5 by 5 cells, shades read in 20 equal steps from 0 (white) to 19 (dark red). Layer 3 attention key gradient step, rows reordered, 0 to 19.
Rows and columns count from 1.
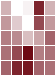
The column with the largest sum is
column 4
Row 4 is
11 14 19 10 11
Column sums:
47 44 43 60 48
